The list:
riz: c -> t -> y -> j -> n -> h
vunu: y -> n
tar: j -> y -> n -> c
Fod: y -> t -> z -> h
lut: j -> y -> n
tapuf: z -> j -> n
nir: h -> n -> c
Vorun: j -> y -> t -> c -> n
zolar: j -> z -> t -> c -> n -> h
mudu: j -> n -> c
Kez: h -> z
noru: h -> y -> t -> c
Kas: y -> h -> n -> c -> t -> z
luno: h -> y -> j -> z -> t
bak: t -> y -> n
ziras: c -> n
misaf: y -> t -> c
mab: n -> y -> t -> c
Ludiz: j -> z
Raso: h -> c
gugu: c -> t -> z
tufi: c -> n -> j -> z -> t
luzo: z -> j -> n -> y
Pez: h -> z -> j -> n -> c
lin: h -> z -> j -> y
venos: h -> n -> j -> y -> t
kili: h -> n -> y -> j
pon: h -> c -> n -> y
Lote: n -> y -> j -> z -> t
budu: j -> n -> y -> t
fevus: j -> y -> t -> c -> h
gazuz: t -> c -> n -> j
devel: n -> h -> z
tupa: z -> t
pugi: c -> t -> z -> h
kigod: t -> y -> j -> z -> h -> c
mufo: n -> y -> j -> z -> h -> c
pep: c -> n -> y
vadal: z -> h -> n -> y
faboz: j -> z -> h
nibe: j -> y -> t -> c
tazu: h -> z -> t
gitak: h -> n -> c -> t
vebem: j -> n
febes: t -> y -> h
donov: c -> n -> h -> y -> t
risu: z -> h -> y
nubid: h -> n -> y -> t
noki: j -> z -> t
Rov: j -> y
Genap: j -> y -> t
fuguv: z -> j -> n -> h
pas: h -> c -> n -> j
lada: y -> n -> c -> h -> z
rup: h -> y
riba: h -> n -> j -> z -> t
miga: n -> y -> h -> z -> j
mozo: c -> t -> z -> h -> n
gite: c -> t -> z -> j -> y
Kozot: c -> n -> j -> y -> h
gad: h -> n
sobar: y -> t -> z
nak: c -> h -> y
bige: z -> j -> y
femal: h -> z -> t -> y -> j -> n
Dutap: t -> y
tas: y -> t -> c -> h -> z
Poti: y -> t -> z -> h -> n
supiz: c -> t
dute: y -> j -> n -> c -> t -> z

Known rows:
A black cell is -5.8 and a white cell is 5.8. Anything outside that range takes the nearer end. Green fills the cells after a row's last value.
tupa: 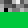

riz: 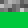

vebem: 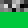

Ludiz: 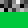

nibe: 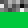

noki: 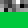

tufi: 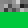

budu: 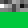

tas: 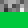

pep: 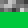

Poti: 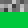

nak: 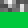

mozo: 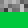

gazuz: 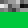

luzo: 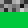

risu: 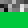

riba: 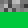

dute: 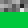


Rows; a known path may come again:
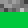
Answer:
mufo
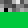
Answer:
tupa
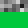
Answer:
dute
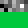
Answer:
Kez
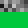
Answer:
Pez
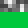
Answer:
nak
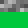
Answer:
riz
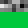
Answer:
budu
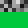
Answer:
tapuf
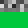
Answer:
febes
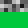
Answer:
Lote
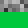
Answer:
mozo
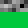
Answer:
lut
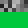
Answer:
fuguv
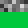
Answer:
vadal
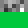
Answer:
tas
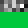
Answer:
gad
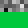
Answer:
tazu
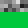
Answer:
tufi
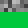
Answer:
riba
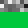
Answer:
supiz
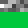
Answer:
mab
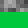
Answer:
Kozot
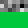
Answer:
nibe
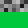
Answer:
luzo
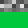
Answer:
nubid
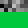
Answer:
faboz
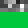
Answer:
rup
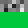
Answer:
Fod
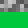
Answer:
donov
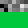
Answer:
risu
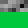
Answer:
tar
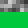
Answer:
pep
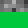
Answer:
kili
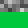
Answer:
fevus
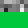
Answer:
pugi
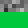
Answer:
luno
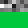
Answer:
bak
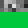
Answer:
pas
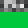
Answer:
nir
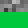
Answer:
femal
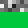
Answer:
misaf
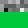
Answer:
gugu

